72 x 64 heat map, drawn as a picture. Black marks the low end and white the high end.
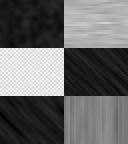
The table splits into 3 rows of 2 panels. Panel 1,1: very low, blotchy, faint in contrast. Panel 1,2: high, streaked across, faint in contrast. Panel 2,1: very high, checkered, faint in contrast. Panel 2,2: very low, slanting down to the right, faint in contrast. Panel 3,1: very low, slanting down to the right, faint in contrast. Panel 3,2: middling, streaked downward, faint in contrast.
